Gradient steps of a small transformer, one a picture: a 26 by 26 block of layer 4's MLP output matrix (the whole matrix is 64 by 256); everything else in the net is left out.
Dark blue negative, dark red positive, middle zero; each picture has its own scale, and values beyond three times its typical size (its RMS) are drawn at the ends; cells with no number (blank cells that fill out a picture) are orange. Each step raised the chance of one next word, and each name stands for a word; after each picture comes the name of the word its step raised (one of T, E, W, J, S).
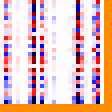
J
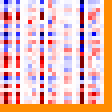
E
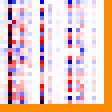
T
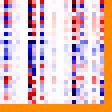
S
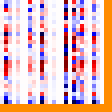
J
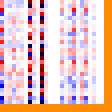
J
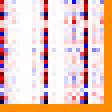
T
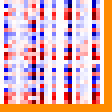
E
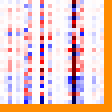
J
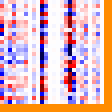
S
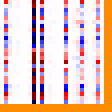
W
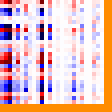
W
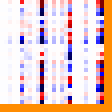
W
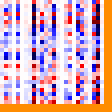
S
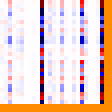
W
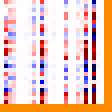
E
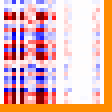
E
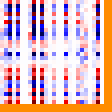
S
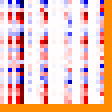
E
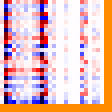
J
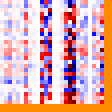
E
